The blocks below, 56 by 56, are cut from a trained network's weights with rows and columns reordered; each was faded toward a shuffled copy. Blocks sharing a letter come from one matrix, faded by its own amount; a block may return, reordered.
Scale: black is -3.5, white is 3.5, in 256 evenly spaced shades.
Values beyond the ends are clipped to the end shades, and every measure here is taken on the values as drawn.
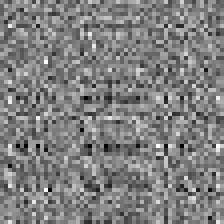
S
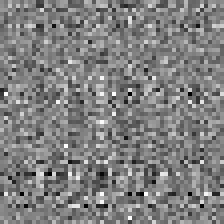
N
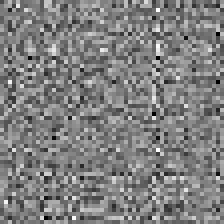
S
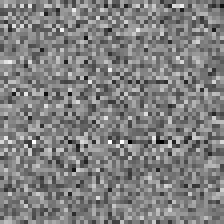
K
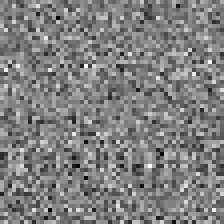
K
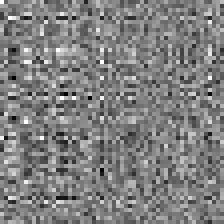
S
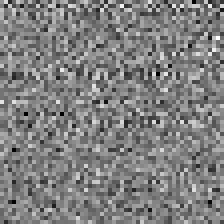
K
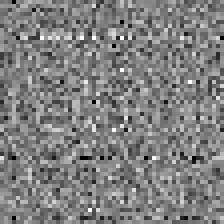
N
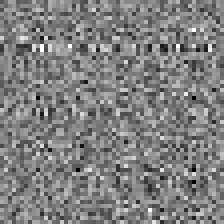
S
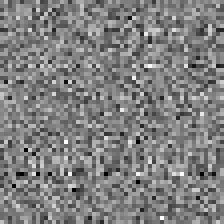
K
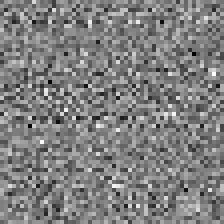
K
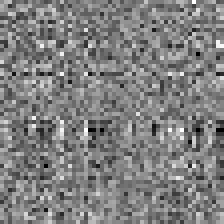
S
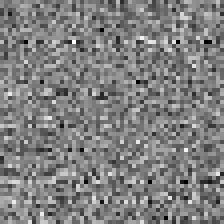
K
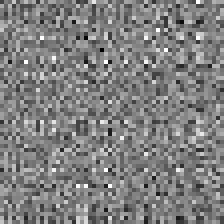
S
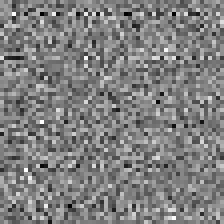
K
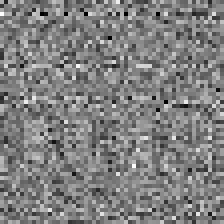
K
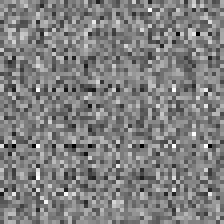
S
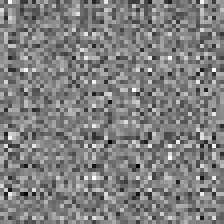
S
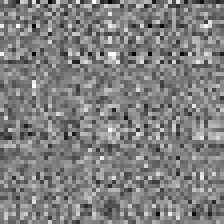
N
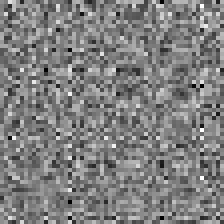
S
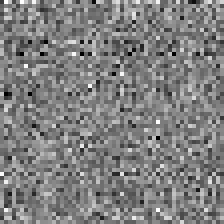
N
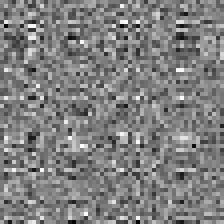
S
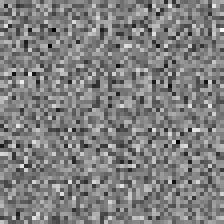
K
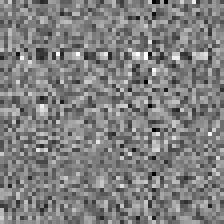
S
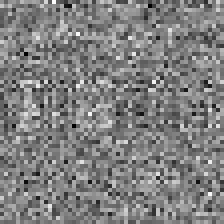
K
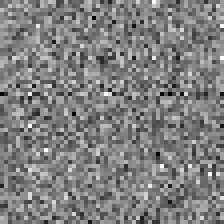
K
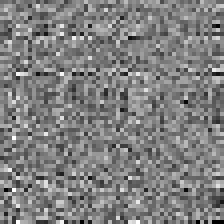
S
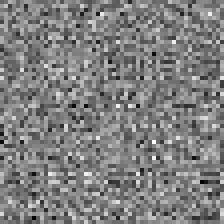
K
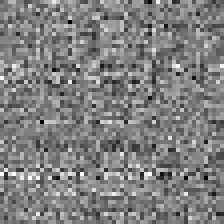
N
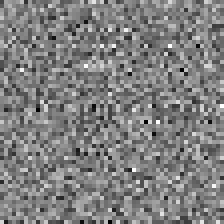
K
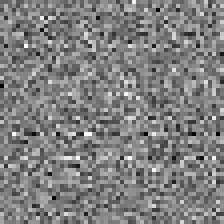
K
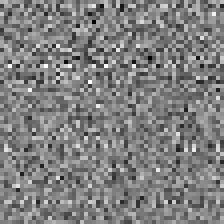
K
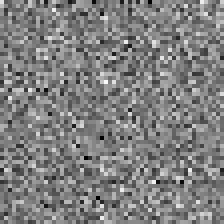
K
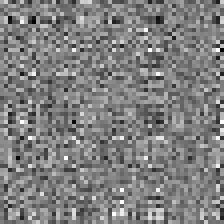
S
